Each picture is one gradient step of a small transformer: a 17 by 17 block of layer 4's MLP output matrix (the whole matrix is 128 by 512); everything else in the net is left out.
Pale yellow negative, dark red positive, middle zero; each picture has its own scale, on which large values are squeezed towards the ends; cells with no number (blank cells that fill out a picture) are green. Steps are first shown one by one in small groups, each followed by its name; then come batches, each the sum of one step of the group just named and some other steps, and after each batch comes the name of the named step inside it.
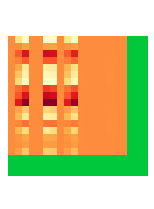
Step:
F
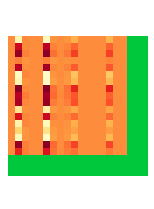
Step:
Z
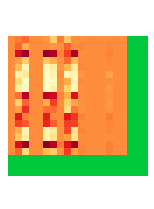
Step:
F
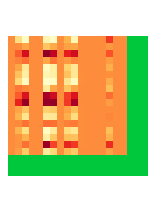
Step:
F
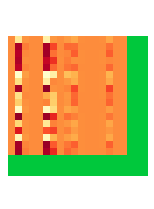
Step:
Z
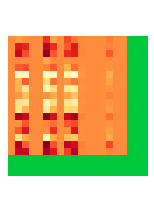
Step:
Z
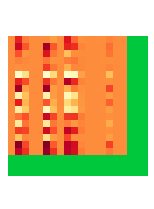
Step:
Z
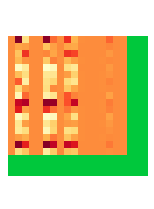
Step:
F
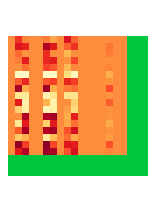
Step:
Z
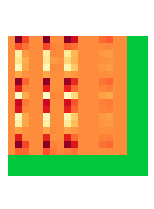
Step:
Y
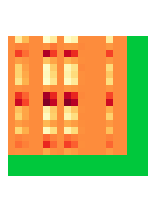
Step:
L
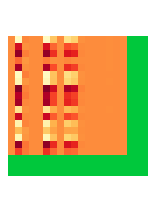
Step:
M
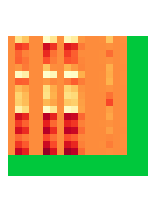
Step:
L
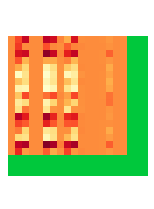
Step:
L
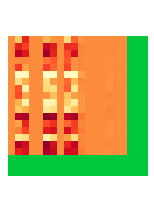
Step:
M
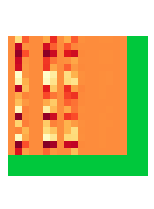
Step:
M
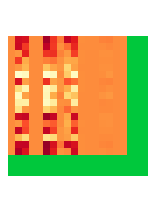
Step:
Y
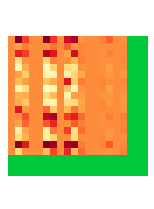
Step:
Y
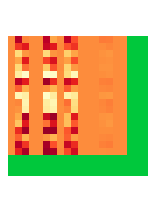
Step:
Y
